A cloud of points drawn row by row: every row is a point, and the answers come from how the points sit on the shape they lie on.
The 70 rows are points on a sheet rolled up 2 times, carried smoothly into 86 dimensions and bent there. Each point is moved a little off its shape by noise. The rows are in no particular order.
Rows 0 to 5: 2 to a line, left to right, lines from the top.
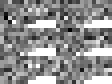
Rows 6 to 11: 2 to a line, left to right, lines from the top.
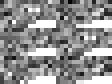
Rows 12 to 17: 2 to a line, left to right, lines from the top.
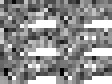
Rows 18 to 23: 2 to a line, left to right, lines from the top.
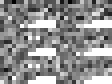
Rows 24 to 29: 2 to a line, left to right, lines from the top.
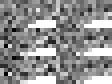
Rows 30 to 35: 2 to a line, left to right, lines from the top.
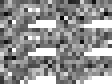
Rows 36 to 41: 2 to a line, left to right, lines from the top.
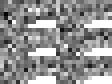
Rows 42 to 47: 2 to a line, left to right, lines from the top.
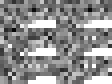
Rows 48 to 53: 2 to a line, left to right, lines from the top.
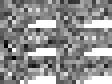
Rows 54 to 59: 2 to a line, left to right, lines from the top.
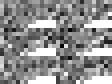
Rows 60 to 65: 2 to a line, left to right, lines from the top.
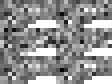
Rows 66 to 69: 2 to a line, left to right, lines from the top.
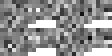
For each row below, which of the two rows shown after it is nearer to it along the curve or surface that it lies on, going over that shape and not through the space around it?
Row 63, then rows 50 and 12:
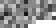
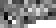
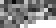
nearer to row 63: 50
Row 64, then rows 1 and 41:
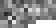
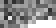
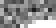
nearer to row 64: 1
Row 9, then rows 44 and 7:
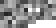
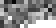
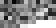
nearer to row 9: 7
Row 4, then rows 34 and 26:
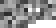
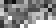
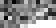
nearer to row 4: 26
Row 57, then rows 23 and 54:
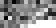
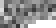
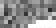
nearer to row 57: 23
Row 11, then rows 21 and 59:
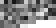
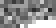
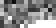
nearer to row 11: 59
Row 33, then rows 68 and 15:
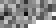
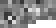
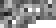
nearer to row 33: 15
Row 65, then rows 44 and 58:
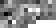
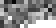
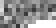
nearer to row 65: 58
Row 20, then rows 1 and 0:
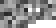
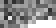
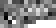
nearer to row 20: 0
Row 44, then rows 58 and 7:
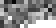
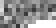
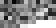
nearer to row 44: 7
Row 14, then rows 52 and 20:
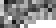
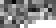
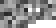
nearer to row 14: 52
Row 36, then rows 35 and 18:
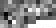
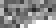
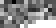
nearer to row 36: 18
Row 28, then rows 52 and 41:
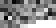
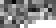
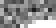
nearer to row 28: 52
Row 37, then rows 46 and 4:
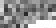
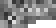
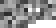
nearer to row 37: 4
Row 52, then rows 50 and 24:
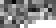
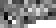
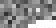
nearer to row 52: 50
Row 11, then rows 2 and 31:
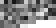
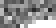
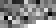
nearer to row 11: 31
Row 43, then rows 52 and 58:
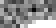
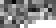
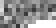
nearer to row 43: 58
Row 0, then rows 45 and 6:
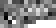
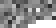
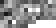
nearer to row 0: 6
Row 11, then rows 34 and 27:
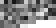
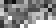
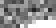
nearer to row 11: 34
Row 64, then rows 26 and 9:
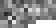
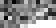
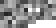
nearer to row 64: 9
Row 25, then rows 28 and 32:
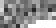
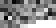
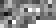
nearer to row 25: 32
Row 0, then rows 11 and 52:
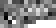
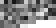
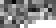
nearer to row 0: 11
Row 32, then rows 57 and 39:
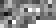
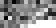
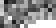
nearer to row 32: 57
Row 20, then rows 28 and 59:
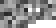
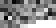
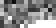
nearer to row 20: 28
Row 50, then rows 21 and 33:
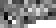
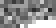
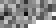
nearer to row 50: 33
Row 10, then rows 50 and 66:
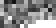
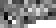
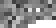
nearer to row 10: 50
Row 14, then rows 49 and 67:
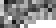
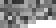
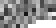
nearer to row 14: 67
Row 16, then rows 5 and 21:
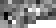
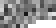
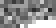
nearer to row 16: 5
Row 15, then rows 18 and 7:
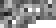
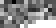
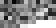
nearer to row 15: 7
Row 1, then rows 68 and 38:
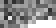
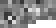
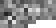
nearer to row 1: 68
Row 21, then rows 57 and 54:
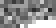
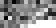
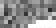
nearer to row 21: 54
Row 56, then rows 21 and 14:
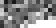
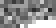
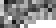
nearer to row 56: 14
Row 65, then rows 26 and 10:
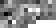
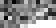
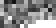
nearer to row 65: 26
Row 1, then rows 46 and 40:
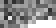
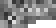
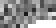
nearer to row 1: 46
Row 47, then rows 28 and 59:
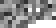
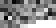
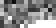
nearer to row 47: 28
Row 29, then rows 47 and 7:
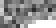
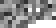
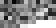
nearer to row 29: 47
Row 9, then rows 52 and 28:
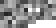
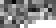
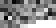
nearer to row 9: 28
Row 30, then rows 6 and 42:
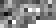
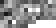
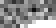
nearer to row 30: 6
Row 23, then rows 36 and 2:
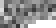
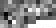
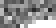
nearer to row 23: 2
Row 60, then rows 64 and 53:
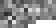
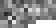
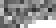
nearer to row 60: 64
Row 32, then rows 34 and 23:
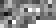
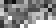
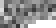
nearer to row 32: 23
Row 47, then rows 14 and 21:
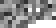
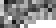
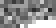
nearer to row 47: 21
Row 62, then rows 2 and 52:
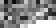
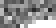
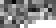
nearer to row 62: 52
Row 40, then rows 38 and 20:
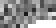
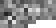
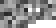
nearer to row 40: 20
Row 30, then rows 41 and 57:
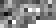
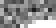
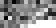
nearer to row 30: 57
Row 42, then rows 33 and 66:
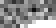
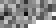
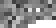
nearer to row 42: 33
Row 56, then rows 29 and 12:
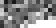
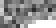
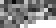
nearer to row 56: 12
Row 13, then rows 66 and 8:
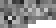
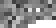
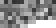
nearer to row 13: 8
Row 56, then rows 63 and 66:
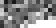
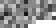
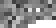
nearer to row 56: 63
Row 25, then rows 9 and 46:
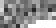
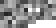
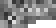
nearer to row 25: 9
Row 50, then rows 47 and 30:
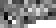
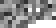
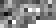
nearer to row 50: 30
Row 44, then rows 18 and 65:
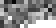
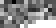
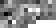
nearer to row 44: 18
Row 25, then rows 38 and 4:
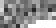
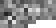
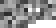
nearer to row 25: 4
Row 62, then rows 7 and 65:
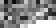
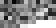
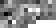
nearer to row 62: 7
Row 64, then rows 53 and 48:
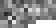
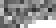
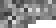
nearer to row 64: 48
